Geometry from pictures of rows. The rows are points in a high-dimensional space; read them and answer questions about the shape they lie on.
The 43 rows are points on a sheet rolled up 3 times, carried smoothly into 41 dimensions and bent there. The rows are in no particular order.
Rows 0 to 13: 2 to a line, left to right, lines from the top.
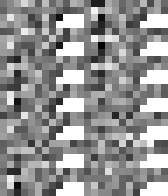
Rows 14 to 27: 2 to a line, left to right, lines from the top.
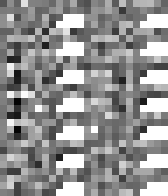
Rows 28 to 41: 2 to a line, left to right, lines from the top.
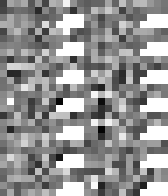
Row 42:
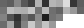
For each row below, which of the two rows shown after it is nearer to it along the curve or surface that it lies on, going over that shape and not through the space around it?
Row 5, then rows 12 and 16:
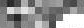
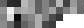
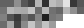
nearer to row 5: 16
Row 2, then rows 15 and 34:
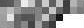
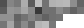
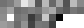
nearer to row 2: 34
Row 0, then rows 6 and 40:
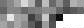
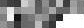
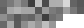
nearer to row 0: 6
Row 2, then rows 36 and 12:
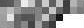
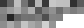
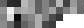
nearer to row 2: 12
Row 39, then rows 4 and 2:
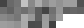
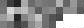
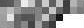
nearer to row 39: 4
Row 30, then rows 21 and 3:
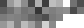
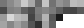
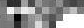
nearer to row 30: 3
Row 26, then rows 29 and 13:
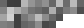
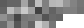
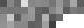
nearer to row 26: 13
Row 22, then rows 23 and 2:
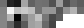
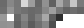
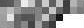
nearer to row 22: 2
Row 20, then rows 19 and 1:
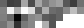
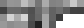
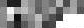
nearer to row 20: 1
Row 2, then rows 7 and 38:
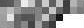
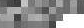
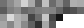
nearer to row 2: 38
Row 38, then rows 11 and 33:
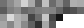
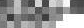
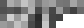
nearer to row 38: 33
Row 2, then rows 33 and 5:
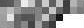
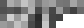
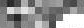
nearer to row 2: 33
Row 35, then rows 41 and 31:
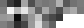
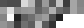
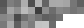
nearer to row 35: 41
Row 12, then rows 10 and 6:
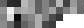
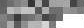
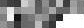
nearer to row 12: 6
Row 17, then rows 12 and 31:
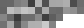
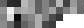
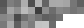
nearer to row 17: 31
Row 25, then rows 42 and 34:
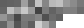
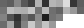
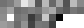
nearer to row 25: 42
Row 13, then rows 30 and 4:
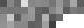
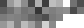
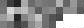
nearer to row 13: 4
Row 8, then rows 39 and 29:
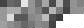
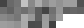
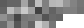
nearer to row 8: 39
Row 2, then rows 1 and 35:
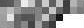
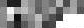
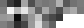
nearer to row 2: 1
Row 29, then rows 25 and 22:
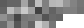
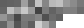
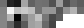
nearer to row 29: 25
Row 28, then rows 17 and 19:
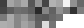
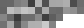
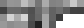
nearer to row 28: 17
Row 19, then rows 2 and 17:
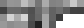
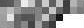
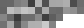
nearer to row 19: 2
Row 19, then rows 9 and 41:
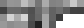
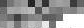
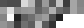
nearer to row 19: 41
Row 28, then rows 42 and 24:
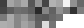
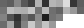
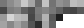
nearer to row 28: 42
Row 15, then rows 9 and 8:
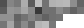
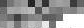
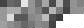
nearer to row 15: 9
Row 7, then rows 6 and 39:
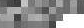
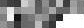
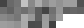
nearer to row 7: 39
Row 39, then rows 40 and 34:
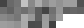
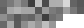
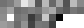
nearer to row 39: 40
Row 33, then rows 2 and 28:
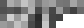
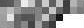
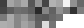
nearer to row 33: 2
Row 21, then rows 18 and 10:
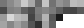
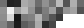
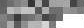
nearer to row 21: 18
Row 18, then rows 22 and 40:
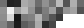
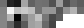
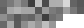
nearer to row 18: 22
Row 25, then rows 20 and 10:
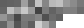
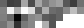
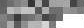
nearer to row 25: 10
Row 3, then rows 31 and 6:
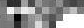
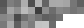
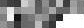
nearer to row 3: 6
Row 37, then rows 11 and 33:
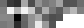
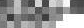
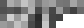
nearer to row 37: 11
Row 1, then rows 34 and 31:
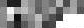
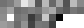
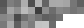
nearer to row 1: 34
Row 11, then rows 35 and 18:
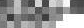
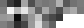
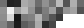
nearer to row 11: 35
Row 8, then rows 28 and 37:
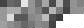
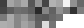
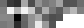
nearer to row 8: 28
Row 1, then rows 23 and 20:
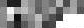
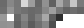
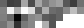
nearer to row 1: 20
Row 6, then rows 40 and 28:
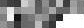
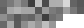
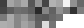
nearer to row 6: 28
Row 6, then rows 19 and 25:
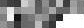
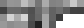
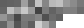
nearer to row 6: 19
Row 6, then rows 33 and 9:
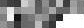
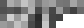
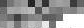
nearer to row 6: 33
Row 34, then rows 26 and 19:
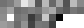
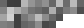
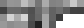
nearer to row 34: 19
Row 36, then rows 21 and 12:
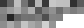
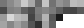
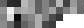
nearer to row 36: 12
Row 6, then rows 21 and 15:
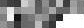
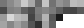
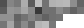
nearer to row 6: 21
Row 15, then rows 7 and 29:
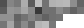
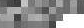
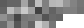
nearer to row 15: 29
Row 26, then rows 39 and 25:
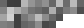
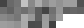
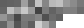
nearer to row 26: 39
